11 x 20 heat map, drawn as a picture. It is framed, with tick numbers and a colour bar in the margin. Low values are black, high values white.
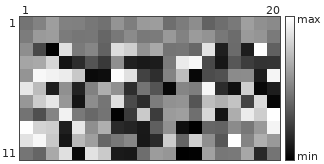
Slope: none. Ninth with the lowest average: bottom middle. Seam: horizontal, 20% of the way down, the top part calmer. Grain: fine. Stripes: none.
